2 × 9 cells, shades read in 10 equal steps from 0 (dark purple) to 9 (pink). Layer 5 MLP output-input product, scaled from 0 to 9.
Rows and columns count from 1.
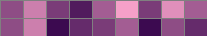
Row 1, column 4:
1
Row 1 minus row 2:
0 0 3 -1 2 4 3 4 3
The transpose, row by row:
4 4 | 7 7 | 3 0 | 1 2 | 5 3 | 9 5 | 3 0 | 8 4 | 5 2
